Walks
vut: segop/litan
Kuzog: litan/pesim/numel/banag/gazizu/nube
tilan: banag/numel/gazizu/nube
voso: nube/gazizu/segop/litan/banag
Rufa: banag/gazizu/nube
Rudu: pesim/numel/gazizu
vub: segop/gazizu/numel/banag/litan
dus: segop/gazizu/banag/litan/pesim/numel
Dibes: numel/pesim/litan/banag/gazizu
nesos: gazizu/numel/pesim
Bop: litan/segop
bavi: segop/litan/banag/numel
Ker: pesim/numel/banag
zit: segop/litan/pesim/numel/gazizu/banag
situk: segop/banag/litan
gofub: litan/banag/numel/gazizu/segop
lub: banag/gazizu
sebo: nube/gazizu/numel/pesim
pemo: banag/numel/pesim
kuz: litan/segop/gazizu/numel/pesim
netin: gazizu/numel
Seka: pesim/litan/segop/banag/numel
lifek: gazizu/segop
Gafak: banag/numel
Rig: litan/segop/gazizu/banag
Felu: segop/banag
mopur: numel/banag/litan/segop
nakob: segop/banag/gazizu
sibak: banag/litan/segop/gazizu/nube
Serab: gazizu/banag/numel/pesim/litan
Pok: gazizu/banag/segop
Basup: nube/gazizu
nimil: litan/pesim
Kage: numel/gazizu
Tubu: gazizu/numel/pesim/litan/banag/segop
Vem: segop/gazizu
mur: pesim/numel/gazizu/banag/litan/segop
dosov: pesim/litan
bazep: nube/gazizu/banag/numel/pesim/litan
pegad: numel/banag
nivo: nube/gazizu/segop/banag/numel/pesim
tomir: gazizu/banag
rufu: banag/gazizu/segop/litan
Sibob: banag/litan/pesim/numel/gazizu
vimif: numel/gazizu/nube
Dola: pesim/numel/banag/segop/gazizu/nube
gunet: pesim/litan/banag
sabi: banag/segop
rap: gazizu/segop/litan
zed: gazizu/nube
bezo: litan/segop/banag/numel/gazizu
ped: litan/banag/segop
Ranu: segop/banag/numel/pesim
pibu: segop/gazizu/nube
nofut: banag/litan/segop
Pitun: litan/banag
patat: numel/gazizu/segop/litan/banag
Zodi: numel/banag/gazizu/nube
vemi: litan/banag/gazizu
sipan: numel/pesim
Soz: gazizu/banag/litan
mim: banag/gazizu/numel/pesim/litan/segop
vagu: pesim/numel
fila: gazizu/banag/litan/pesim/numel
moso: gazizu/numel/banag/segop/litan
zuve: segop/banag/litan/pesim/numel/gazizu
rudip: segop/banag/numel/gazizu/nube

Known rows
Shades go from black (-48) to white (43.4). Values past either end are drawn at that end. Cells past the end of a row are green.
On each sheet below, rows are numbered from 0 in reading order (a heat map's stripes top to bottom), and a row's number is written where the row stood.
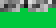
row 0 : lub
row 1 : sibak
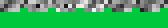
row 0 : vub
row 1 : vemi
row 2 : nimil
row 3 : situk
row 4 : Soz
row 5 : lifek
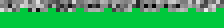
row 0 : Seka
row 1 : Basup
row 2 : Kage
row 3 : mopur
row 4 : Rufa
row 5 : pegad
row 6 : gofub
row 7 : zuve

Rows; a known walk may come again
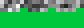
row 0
Felu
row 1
Tubu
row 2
Sibob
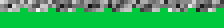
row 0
bezo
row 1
bavi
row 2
patat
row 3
mim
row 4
vub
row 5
Soz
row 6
gunet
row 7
moso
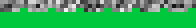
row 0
fila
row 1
Pitun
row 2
situk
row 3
Kage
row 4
Ranu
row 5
Vem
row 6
mopur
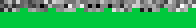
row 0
vimif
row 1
sipan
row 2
kuz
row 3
pegad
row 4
Seka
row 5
zed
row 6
vut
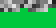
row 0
voso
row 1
rufu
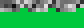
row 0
Ker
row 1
rudip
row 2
pibu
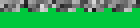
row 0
Rufa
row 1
rap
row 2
Serab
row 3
sebo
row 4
tomir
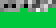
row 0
Gafak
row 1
zuve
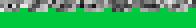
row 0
nimil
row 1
dus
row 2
lub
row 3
gofub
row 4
nesos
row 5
Dibes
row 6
sibak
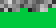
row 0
bazep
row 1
lifek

